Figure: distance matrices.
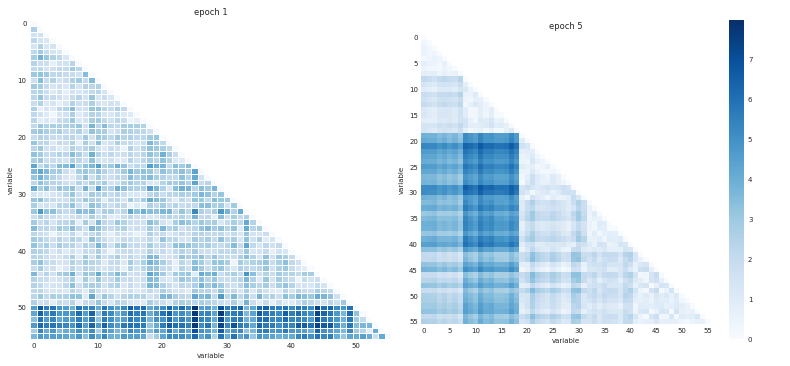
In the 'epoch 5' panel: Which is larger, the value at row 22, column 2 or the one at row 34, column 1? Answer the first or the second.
the first
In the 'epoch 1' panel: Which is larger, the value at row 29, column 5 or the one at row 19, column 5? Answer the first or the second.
the first
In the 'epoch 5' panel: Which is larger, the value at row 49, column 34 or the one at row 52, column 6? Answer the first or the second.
the second
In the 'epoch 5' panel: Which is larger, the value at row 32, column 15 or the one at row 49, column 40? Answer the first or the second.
the first
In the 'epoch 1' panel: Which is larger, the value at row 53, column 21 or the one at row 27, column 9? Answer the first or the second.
the first
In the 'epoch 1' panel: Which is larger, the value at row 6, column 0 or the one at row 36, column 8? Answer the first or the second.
the first
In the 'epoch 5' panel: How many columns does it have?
56
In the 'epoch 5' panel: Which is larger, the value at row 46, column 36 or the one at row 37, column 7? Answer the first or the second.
the second
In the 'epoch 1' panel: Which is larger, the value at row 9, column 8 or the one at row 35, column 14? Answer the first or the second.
the first
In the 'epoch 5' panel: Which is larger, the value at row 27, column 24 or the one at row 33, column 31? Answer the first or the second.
the second
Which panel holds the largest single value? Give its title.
epoch 1
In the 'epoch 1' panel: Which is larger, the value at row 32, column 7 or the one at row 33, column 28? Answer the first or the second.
the second
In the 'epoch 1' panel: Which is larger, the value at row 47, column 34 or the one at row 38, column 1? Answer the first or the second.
the second
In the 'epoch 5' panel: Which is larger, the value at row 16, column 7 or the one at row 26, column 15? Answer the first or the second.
the second
